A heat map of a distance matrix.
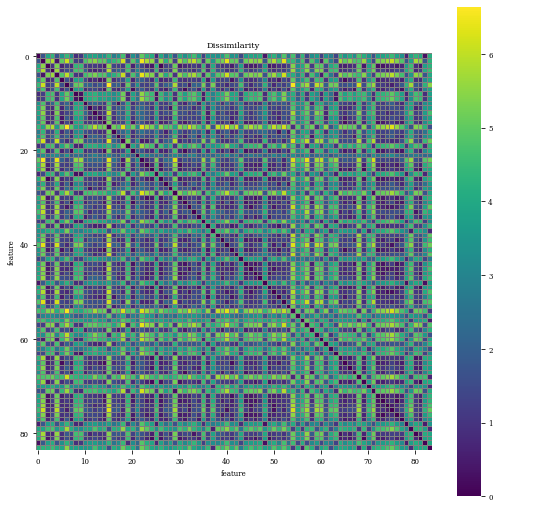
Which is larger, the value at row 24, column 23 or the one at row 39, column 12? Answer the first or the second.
the second
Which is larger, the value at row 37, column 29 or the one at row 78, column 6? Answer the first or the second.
the second
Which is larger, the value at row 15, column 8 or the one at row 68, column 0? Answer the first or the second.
the second
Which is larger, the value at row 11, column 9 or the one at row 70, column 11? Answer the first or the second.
the first
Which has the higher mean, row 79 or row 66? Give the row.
79
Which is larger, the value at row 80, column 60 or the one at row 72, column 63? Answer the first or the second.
the first
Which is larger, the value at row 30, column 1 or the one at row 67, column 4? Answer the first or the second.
the first
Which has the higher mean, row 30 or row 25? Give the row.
25
